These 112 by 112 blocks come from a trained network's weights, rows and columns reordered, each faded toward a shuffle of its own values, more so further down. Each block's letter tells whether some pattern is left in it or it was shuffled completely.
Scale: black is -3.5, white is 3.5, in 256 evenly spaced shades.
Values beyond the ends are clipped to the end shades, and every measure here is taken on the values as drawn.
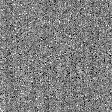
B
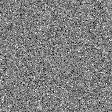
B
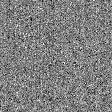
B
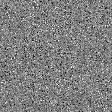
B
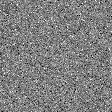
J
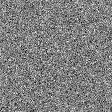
J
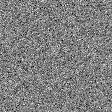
B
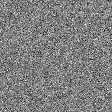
J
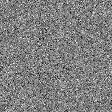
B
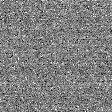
B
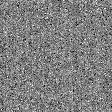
B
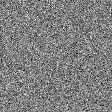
B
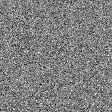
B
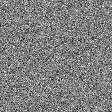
J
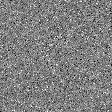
J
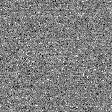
B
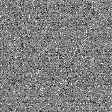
B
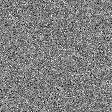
J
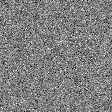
J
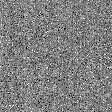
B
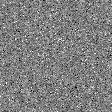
J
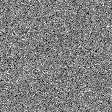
J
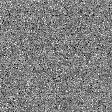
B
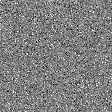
J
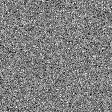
J
